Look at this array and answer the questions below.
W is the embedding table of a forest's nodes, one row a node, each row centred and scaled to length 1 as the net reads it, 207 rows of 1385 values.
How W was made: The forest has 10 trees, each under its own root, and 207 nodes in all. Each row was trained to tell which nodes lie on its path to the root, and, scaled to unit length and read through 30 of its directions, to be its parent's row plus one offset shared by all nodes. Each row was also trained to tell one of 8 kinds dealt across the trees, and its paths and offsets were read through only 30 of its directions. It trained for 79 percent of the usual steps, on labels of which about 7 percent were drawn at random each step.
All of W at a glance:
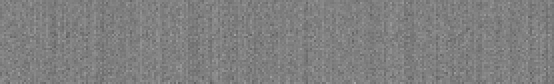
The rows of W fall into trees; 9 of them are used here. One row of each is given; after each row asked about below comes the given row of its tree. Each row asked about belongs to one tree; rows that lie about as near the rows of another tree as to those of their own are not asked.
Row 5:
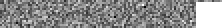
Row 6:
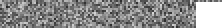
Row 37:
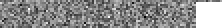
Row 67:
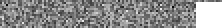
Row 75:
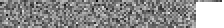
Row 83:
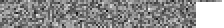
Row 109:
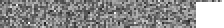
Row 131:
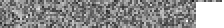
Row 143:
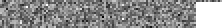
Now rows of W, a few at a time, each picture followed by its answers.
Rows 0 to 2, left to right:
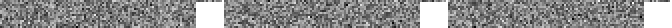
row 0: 143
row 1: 37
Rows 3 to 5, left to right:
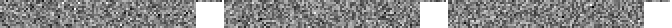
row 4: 75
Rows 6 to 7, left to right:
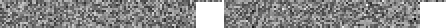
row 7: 5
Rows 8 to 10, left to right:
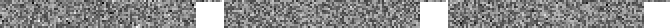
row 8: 143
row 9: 6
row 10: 6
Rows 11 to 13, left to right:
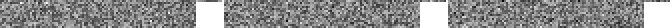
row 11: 131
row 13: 131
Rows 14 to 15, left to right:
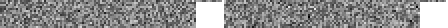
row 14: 109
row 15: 143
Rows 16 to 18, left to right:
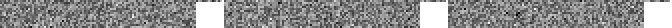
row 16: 109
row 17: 131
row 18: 109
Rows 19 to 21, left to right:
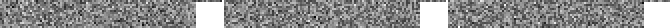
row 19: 75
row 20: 67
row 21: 37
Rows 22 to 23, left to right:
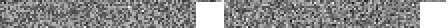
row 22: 109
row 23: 75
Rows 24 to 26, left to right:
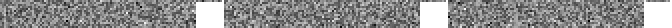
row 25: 131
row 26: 75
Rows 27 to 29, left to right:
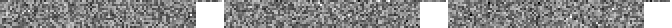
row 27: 37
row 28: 75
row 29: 143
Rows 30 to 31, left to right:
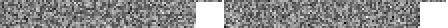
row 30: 5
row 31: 143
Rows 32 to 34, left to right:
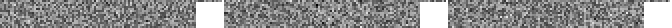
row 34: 131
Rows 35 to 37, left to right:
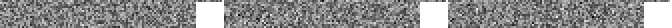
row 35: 143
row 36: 75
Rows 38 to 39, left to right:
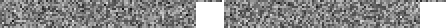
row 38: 131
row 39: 75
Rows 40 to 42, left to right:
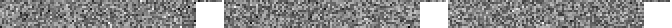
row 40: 143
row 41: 109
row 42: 143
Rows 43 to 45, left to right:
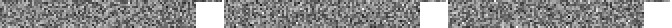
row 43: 67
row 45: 83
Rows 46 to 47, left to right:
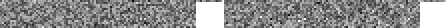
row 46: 37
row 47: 5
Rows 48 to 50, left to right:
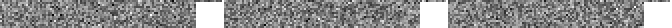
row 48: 83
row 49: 5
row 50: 75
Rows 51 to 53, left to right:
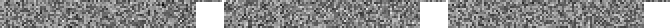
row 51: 83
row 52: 143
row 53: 143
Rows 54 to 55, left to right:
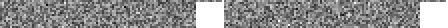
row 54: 67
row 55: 83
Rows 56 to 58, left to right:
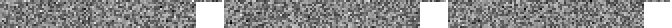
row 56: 143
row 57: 143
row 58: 67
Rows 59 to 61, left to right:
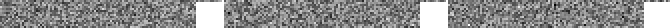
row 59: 6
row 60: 37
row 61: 109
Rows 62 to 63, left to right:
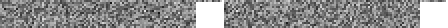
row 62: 5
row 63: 37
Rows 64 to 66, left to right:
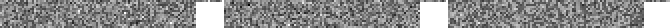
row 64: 143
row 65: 5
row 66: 143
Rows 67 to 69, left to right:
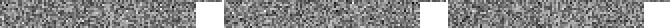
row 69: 109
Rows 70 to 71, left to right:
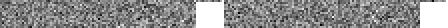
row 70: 5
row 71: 83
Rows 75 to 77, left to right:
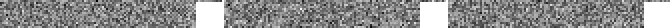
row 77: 143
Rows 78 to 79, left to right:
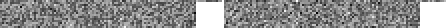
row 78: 131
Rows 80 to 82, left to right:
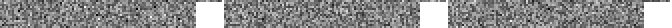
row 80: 143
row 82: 83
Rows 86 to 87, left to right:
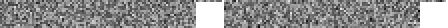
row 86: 5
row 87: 143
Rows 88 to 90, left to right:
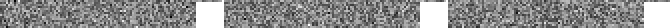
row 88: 109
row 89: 5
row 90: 37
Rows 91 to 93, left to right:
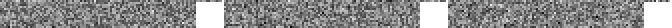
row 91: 37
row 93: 143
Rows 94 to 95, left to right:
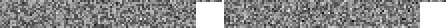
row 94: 37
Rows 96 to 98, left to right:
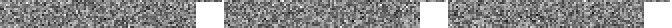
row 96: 37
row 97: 5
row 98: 131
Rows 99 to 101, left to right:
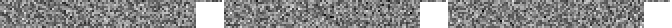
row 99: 75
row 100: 83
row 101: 83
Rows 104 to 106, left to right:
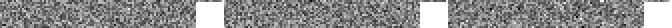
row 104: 83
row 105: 5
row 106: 5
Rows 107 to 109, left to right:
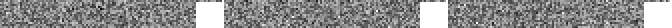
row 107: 37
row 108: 83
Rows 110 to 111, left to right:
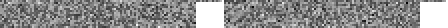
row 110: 37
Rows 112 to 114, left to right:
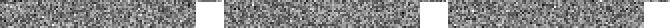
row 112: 109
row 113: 75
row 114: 5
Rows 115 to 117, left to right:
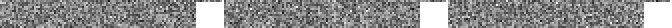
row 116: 131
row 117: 5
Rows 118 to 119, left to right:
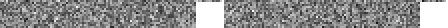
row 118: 5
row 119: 143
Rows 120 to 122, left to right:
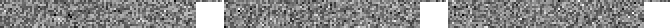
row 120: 109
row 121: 109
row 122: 75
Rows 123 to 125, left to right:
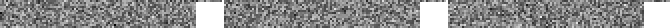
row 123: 75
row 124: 109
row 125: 131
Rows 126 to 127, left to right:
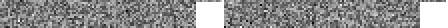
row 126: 5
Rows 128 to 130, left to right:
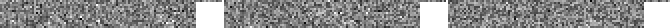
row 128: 143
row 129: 75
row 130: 67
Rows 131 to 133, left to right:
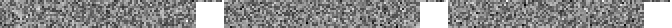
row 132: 5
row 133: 83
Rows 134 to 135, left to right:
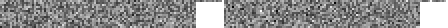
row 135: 5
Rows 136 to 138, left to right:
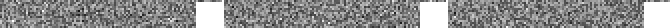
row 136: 143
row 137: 75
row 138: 83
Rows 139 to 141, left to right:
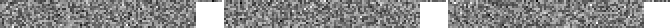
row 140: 5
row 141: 75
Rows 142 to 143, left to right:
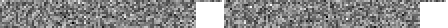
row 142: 5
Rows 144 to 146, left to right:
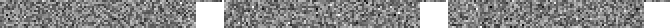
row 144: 75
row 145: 75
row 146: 83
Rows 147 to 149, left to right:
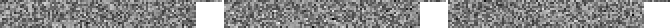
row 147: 83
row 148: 75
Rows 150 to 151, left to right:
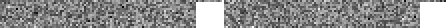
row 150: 67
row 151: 75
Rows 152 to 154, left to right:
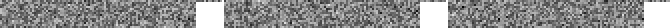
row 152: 143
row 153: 37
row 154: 143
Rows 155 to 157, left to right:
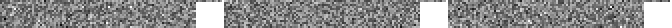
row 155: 109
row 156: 6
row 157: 75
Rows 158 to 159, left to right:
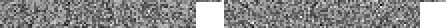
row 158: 37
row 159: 83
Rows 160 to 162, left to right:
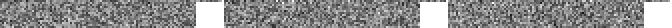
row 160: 6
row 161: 67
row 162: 143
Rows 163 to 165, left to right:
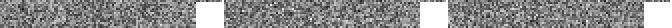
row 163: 37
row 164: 5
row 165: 143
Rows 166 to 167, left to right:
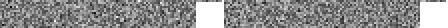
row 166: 83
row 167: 131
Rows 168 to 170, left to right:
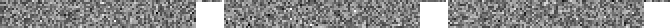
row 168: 109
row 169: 143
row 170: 83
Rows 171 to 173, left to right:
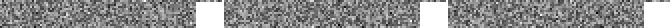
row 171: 143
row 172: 131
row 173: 75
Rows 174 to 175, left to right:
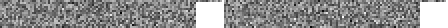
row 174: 83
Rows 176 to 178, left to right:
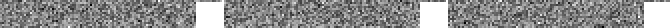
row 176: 5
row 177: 5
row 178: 109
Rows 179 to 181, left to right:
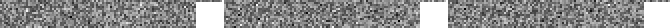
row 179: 109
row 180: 5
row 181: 67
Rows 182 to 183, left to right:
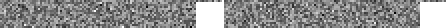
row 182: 83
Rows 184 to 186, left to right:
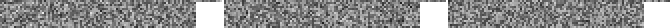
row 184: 109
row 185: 67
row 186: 67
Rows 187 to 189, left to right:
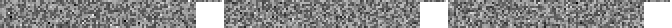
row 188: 5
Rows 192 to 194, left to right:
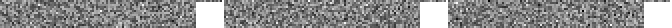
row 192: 75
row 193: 75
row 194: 37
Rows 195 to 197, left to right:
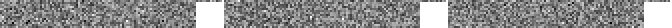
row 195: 83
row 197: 75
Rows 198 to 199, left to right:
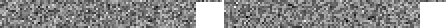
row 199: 75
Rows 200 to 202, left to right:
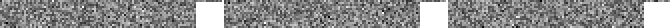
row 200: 131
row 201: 109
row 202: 83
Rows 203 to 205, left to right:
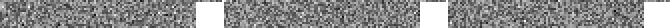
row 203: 75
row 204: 131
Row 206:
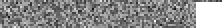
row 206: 75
